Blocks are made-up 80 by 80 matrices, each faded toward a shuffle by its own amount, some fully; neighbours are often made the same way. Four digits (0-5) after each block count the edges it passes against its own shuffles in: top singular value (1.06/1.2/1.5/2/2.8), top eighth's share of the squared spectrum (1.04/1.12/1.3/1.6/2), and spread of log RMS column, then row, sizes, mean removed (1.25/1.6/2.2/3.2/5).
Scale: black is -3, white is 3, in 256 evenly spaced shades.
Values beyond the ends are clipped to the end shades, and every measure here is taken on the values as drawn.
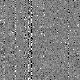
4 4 3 0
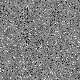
1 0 0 0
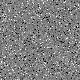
0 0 0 0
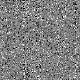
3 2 2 0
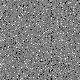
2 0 1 0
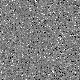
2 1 0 0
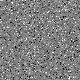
1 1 0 0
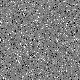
0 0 0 0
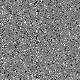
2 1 1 0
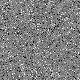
1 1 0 0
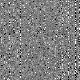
3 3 3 0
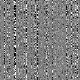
4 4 4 1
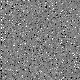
2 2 1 0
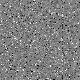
1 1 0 0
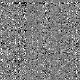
2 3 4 3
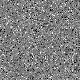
3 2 1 0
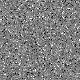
3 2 1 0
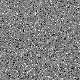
1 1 0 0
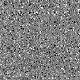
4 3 1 1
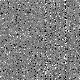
2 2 2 0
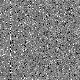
2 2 2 0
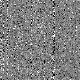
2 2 3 0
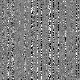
2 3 4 0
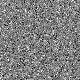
1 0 0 0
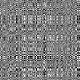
5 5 4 4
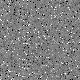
1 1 0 0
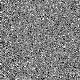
2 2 1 0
